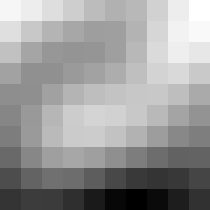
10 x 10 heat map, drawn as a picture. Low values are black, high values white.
Values rise toward the top. Values change most from cell to cell in the bottom middle. No lone cell stands out from its neighbours. The top right is the ninth with the highest average.
